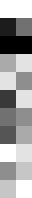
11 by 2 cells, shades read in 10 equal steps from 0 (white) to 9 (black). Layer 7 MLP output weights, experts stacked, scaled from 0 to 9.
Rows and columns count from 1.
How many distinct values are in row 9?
2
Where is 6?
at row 8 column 1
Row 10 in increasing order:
2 4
